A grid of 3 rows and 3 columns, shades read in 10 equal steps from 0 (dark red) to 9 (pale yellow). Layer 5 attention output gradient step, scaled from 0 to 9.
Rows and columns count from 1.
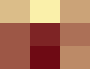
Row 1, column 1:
7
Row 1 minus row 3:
4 9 1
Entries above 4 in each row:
3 0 1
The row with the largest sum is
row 1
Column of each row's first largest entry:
2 3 3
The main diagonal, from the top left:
7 1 5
